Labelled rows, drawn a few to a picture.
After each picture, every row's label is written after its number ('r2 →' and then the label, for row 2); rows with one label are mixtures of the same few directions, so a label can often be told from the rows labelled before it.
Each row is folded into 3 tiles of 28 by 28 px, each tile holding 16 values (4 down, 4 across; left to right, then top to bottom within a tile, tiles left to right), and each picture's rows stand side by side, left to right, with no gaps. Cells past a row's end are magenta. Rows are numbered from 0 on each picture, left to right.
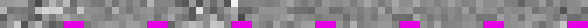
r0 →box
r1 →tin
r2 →tin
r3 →box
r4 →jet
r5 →jet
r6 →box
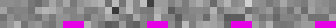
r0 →box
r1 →tin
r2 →jet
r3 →jet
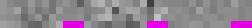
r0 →jet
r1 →tin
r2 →tin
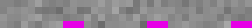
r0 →box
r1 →box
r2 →box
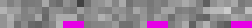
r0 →jet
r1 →tin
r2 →box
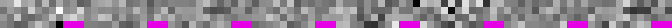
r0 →box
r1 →tin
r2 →box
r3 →tin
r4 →jet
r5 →tin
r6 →box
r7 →box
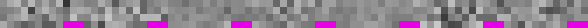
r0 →tin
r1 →jet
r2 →box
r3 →tin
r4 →jet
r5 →jet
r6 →box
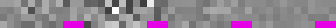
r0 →tin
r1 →tin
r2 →box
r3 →jet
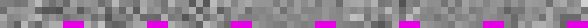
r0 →box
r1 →jet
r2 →tin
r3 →tin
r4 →tin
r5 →tin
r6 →jet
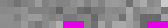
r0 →box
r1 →jet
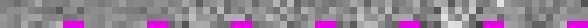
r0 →box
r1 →box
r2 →jet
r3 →tin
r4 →jet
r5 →jet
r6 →jet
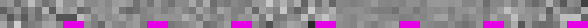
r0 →jet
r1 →box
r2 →tin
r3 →box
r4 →box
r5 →tin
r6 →jet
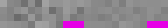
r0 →tin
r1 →tin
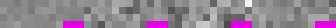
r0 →box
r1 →box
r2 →jet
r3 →jet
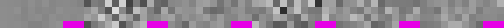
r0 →jet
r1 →tin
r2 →box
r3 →tin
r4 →tin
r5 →jet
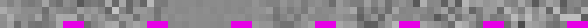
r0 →jet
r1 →tin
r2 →jet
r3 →jet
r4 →jet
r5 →tin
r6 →jet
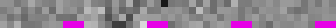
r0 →jet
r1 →jet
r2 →tin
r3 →box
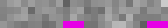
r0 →tin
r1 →jet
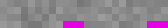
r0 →jet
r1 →tin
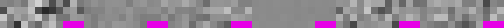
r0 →box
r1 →jet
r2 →box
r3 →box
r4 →box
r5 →tin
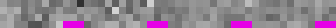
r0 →jet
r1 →tin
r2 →jet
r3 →tin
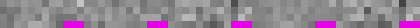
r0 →jet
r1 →jet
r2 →tin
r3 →jet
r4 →tin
